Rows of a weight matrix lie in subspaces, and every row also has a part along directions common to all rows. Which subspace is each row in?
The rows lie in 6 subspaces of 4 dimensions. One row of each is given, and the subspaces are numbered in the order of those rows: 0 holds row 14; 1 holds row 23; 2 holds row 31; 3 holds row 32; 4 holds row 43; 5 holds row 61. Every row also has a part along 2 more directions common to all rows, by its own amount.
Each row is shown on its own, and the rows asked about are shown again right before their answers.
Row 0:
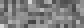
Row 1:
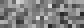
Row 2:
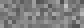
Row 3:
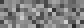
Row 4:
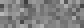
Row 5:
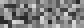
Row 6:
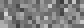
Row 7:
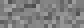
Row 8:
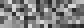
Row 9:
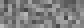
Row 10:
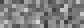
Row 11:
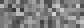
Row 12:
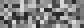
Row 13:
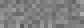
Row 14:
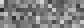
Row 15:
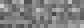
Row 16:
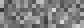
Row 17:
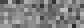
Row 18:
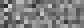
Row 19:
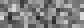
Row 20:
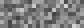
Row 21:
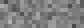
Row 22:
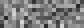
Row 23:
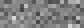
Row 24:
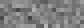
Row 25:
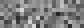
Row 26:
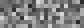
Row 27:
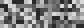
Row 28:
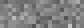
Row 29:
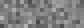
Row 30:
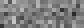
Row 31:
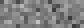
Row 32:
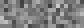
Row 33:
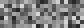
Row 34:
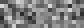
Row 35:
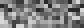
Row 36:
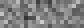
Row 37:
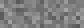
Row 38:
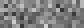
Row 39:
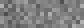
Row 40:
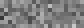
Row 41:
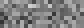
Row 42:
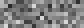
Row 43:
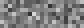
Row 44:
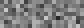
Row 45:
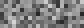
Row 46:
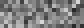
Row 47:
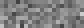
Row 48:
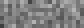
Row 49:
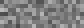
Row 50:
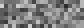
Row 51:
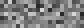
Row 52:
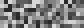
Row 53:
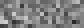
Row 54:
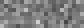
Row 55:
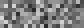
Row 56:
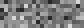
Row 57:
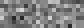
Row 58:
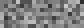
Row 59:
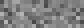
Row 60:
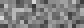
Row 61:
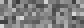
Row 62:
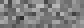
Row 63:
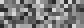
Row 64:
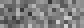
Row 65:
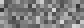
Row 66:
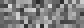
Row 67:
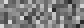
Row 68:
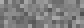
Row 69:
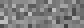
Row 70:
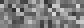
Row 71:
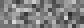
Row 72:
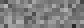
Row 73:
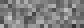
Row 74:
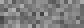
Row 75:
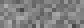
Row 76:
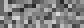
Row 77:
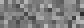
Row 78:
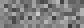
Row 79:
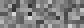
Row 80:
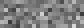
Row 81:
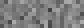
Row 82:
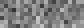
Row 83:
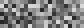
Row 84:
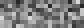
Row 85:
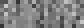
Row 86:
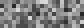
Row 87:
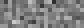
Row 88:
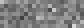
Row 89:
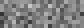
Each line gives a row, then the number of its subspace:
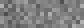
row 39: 0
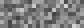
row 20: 3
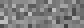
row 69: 5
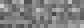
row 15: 4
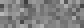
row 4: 0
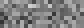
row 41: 5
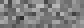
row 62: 5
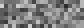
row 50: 0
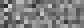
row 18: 3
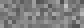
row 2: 1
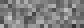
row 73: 4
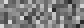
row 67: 2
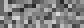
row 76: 3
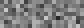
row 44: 0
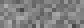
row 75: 3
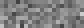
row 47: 5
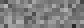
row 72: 4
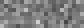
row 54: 2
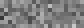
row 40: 1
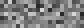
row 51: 5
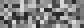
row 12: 3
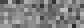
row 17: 2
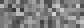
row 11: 5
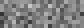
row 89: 5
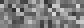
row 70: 5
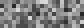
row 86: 1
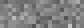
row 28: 1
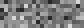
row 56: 1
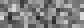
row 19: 4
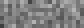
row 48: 2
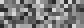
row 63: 0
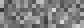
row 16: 0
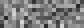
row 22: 5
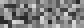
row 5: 3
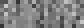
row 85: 2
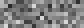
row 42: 3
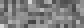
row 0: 2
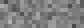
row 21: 4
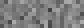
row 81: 2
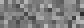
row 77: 0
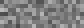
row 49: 0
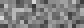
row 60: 2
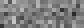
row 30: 5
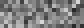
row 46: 4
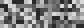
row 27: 4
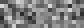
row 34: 4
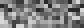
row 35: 4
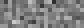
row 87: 2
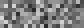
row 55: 3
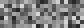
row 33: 1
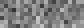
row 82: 2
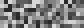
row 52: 3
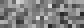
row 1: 3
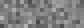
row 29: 2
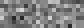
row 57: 1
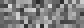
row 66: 3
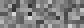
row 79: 4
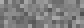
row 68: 0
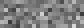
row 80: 0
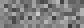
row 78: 1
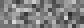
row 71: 2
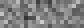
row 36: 4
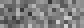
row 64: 5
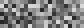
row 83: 5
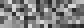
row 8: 4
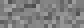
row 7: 3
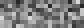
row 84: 4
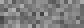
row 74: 0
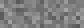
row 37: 1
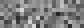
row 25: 3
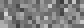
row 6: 0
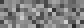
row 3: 1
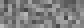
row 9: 2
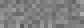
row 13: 5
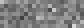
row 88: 0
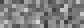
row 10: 2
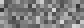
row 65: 0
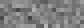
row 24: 1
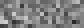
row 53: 3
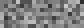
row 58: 1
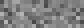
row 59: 1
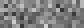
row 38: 5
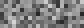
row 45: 1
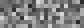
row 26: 4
